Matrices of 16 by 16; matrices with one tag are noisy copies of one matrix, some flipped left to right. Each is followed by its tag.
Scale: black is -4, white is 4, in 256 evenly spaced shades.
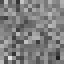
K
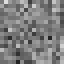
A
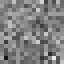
K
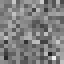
K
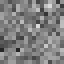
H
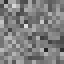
H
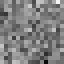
A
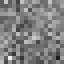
K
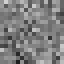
A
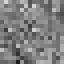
A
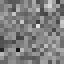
H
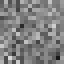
K
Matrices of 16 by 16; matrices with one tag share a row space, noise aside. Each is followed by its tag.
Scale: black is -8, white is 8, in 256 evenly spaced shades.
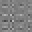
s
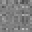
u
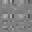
s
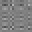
s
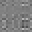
u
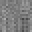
u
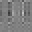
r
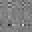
r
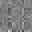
r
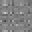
s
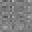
s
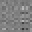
u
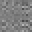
u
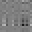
u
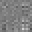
u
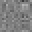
u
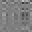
u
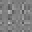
r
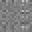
u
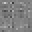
s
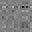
u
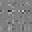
r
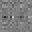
s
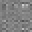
u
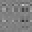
u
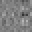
u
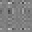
r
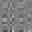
s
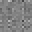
r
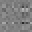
u
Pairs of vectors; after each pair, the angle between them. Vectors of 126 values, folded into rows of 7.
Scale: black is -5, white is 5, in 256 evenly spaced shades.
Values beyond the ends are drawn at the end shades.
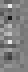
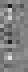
nearly opposite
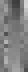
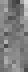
nearly parallel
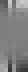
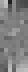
nearly opposite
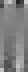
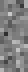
partly aligned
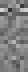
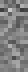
nearly opposite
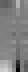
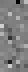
orthogonal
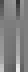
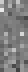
partly opposed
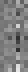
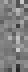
nearly opposite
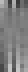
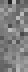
partly aligned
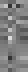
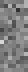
partly opposed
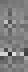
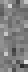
orthogonal
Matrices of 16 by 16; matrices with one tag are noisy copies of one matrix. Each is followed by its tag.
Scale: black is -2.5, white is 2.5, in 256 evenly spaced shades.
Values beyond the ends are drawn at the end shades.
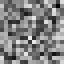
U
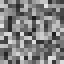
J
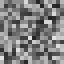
U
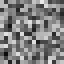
J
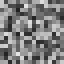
J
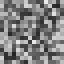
U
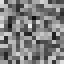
J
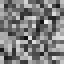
U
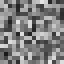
J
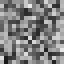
U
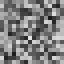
U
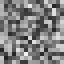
U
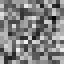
U
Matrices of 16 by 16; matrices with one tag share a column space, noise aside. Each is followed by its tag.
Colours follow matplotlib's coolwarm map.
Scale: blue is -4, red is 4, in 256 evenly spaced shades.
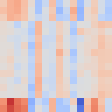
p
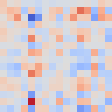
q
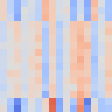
p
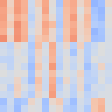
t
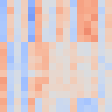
t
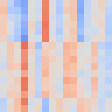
t
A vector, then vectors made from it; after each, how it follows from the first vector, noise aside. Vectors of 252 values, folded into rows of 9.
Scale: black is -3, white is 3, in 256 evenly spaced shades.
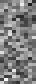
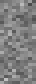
shrunk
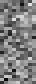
negated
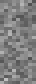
shrunk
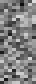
negated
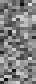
negated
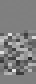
partly zeroed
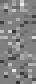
partly zeroed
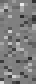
partly zeroed
